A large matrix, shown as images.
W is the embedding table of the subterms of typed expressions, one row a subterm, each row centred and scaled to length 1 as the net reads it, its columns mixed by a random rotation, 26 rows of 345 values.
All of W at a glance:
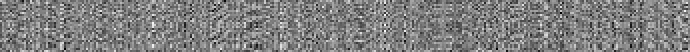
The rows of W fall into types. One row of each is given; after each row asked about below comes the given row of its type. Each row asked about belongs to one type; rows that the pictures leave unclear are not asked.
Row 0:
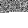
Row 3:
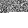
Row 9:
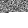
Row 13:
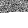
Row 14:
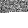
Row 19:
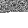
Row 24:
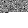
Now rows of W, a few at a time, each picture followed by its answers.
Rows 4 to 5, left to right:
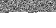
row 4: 9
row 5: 19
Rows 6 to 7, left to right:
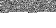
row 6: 14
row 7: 13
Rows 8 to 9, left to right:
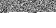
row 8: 3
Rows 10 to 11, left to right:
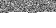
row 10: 24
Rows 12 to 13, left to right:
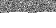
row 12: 13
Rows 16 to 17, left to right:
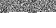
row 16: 3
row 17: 9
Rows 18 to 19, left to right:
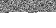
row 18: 9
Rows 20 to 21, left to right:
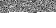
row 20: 0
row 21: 9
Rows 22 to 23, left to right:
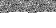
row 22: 13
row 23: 13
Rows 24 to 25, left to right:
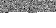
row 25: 14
